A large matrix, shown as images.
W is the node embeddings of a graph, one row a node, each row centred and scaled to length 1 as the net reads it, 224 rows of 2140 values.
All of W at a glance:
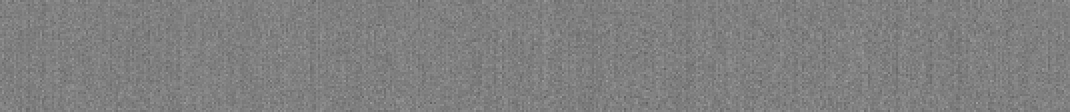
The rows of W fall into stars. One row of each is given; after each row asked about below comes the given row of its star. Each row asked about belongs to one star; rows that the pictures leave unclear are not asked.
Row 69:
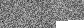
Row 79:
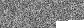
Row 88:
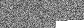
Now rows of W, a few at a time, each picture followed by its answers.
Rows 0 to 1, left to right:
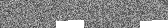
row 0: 88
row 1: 88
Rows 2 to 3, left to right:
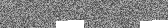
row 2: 88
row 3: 79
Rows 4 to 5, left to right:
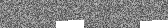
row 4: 69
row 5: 88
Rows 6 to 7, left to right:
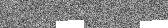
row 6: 88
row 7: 79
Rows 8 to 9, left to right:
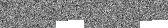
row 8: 69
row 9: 69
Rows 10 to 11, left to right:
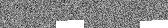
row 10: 88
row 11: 79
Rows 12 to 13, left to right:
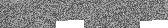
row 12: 88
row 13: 79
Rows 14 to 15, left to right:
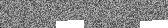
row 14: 88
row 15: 69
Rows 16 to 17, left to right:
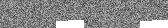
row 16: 88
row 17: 69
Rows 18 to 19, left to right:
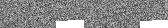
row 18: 69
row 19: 79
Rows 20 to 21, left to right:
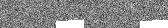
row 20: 79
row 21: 79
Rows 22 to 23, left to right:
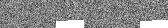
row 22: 88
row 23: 69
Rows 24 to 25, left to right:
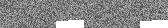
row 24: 79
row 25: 88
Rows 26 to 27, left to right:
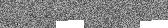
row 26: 69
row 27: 88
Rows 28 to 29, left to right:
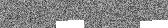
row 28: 79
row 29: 69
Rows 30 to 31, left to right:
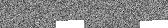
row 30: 88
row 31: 88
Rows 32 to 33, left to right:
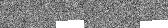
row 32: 88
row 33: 69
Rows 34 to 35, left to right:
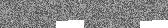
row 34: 79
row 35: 79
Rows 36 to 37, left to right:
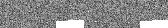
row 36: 79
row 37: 79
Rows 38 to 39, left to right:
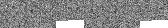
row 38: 88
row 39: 88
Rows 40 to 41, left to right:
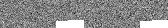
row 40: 79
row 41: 69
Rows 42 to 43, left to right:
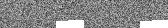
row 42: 69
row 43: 88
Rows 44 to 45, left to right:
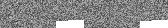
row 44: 69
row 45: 88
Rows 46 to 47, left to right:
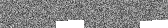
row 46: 69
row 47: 79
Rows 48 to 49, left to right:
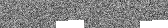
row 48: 79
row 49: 69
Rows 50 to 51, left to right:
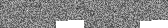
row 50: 88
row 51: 88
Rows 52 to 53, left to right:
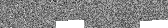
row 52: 69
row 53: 69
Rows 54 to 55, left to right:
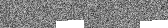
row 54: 69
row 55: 88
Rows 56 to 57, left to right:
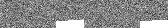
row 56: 79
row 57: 69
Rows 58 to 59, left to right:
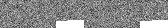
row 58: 88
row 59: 88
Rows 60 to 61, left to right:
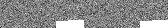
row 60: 79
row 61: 88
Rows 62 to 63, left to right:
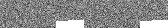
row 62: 79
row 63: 79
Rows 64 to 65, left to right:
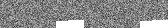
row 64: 69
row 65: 79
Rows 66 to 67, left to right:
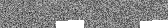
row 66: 79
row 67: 79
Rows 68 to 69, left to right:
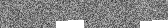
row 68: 79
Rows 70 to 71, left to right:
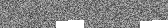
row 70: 79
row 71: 79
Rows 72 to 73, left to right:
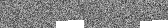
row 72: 69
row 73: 69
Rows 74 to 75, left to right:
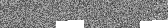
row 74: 88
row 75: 79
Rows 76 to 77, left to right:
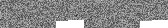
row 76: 79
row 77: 88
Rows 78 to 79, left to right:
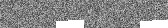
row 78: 69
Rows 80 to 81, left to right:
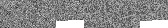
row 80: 88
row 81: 79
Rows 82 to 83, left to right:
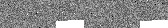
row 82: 79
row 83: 88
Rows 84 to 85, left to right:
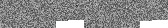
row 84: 69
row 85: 88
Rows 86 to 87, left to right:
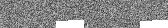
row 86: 69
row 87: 79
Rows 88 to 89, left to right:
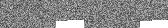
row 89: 69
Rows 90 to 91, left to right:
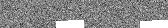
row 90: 79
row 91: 69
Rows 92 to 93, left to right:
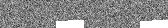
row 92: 88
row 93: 79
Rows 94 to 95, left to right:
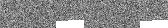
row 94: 79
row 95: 79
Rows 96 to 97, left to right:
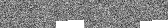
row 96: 88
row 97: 69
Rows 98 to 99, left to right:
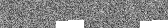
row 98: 79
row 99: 88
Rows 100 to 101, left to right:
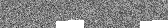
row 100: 79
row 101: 79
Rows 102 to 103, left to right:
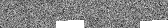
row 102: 88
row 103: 69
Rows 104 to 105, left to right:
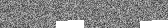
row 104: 88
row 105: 79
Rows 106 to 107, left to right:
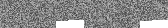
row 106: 79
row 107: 79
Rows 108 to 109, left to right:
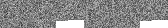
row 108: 88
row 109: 88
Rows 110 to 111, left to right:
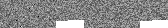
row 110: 69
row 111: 79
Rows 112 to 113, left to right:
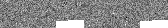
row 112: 69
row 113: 88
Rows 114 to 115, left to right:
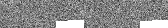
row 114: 88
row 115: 79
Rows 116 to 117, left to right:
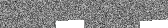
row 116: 79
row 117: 79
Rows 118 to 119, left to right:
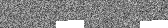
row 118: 88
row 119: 88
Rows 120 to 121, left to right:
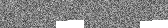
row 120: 88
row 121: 79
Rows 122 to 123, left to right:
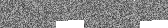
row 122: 69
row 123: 79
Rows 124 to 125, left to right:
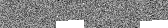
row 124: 79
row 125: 69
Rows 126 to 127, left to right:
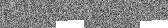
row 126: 88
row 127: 79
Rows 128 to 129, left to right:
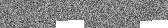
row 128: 88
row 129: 79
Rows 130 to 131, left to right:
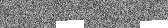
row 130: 88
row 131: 79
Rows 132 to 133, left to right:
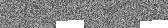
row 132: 88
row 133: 88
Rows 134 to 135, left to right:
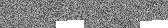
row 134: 88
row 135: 79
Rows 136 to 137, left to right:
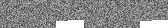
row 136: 88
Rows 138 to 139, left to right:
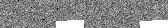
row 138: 79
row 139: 79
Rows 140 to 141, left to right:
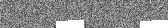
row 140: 79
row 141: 88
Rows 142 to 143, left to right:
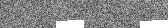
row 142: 69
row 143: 79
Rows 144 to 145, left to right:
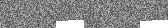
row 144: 69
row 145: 69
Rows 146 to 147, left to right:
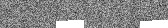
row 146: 88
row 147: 69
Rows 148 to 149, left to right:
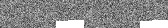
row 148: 88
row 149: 79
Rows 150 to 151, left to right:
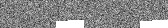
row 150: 88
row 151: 79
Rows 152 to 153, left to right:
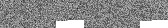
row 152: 88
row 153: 88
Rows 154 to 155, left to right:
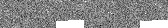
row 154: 79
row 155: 88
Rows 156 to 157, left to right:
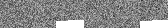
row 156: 69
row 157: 79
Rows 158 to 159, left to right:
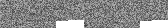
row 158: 79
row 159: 88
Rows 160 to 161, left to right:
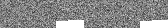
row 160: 69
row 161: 88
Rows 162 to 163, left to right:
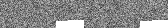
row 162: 88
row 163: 88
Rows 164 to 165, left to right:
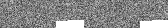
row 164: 88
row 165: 88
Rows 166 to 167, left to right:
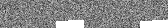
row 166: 79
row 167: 79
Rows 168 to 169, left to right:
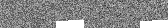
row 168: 79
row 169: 69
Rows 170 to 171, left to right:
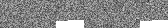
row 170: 88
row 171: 88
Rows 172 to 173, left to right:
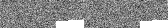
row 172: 79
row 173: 79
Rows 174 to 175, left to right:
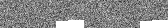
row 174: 79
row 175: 69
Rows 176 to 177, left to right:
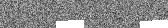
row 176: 69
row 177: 79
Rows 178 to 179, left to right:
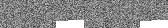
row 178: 88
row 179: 88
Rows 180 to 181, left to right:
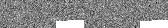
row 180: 88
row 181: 69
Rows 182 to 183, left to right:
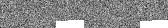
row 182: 88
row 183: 69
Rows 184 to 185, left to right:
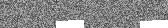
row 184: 69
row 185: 79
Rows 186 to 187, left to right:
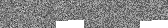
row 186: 69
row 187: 88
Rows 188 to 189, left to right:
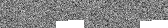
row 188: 69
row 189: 88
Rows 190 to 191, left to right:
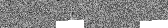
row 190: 79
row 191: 88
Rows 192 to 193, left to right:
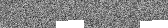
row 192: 69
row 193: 69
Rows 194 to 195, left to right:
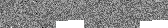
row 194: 69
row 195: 69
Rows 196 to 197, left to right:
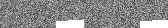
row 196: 79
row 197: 69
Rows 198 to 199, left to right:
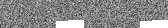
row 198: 79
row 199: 69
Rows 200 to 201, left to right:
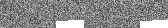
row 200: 79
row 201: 79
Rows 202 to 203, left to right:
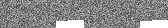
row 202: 88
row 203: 69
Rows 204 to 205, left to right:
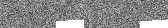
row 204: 79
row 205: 79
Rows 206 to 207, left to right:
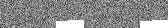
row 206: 79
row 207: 79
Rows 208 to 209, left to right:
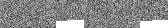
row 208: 79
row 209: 79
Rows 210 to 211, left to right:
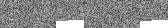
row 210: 88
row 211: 69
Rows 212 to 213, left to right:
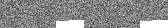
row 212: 69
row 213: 88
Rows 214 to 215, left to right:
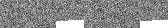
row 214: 79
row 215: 79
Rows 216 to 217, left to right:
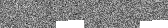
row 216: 69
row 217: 69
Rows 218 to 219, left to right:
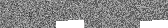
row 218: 79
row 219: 69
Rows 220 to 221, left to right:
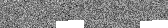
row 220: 69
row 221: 79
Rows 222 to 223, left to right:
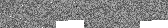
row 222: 69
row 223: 88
